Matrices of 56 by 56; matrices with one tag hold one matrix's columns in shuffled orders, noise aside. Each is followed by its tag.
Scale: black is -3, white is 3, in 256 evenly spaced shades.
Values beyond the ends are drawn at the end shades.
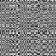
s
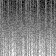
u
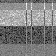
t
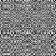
s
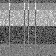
t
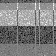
t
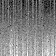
u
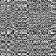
s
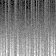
u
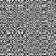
s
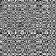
s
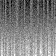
u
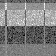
t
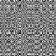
s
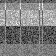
t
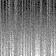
u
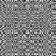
s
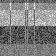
t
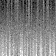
u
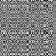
s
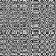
s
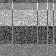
t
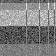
t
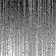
u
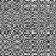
s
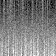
u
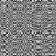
s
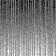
u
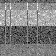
t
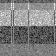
t
